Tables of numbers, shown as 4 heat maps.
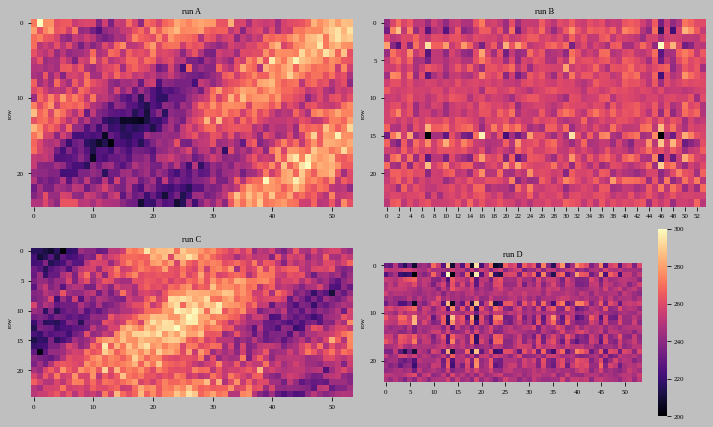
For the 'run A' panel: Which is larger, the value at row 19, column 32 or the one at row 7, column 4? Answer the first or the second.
the second
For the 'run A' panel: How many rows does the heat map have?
25
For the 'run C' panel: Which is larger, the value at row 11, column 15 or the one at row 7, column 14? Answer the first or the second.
the first
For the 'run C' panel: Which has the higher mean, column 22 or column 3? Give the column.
22
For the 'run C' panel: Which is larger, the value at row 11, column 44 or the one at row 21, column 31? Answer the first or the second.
the second
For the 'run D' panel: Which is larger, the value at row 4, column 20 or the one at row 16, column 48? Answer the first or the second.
the first
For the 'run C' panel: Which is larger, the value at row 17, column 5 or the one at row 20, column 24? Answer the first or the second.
the second
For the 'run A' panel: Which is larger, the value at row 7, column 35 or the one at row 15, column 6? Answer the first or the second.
the first
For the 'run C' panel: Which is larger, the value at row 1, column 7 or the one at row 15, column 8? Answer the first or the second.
the second
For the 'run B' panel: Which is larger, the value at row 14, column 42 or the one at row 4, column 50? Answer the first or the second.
the second
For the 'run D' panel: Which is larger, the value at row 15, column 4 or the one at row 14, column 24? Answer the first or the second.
the first
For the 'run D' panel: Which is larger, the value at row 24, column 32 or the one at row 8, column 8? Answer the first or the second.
the first
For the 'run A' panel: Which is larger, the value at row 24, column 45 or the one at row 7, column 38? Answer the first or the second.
the second
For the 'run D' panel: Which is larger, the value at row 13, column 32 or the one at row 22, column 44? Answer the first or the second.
the second
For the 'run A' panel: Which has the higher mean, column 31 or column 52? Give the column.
52
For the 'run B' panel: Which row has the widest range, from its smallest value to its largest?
15
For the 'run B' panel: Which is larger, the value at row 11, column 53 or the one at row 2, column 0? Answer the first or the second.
the second
